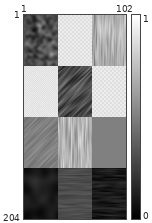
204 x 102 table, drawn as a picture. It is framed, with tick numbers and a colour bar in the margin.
The table splits into 4 rows of 3 panels. Panel 1,1: low, blotchy. Panel 1,2: very high, checkered, faint in contrast. Panel 1,3: high, streaked downward. Panel 2,1: very high, checkered, faint in contrast. Panel 2,2: low, slanting up to the right. Panel 2,3: very high, checkered, faint in contrast. Panel 3,1: middling, slanting up to the right, faint in contrast. Panel 3,2: high, streaked downward. Panel 3,3: middling, flat. Panel 4,1: very low, smooth, faint in contrast. Panel 4,2: low, streaked across, faint in contrast. Panel 4,3: very low, streaked across, faint in contrast.
